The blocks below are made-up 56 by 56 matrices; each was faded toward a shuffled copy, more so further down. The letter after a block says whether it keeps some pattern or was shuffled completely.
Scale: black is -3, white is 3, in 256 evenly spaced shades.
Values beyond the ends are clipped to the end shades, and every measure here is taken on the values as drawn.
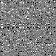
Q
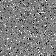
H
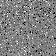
H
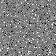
H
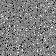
H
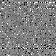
Q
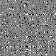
Q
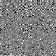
Q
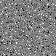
H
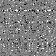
Q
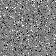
H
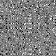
Q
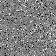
H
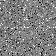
H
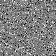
H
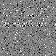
Q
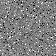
H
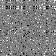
Q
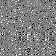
Q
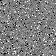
H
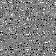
Q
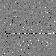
Q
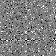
Q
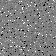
H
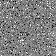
H
